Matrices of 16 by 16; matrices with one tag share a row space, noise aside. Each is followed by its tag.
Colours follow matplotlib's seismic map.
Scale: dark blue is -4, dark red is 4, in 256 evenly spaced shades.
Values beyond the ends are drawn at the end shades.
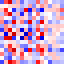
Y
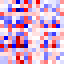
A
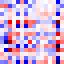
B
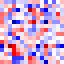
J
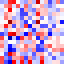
Y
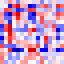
J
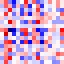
Y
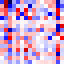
B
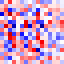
Y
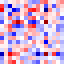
J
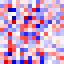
Y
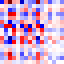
Y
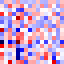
A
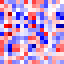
J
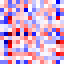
B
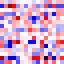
J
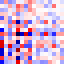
A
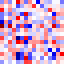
A
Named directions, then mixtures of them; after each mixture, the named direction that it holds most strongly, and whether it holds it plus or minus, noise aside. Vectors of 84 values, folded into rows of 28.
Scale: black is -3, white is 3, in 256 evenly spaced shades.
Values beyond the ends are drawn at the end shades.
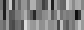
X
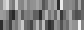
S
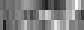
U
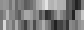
U, minus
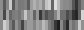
U, minus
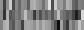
X, plus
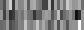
X, plus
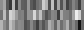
X, minus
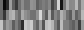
S, minus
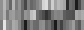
U, minus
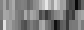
U, minus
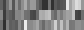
U, plus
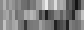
U, minus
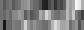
U, plus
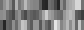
U, plus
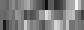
U, plus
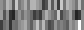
S, plus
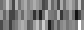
S, plus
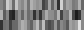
S, plus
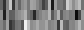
X, plus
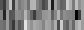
X, plus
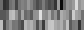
S, minus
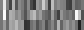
X, minus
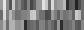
X, minus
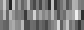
X, minus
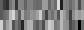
S, minus
